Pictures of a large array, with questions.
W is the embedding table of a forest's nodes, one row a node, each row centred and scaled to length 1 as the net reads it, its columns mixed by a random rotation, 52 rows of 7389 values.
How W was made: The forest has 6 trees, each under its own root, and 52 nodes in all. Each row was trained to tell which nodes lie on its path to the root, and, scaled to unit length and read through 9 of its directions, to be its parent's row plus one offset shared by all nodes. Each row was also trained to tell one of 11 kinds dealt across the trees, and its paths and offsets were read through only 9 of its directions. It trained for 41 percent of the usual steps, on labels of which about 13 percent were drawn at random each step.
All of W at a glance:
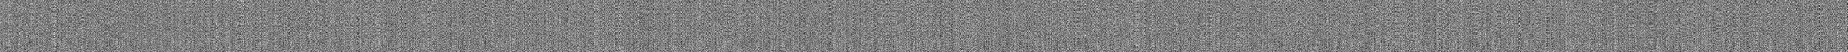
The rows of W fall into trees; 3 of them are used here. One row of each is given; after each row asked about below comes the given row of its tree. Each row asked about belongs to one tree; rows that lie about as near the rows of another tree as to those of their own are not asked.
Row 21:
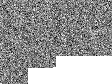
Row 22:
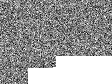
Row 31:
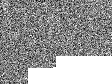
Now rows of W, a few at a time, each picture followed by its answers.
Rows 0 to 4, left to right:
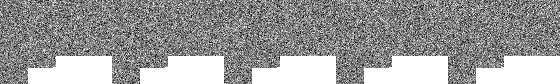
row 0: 31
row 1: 21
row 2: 21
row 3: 31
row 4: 31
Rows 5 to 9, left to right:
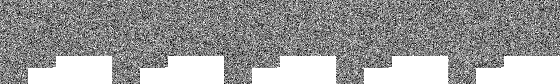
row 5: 21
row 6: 22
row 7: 31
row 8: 21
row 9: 22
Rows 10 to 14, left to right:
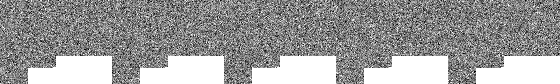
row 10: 21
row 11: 31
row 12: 31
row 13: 21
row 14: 22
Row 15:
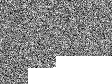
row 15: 31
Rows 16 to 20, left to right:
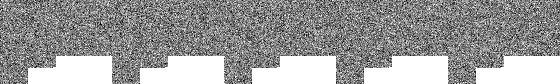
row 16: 31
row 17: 21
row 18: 21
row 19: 31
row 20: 22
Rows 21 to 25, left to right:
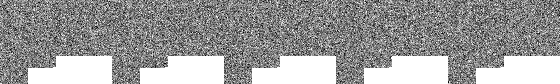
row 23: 31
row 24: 31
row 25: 21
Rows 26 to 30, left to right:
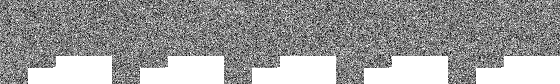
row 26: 21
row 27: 31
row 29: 22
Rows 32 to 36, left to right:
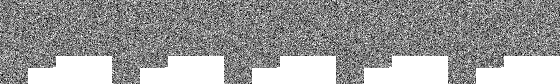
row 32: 21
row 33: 21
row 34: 21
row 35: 31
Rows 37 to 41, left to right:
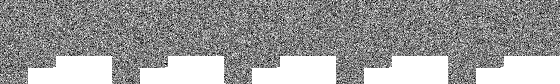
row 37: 31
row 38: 21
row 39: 21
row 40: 31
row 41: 21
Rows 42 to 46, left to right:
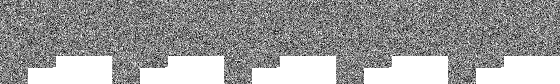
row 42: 21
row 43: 22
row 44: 21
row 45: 22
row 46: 22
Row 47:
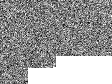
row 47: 31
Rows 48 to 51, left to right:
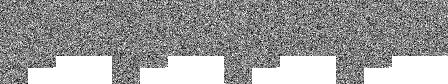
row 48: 22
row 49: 31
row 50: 21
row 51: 31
